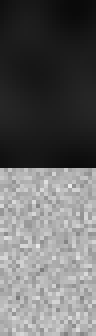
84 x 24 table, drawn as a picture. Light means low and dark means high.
The table splits into 2 rows of 1 panel. Panel 1,1: very high, smooth, faint in contrast. Panel 2,1: low, fine-grained.
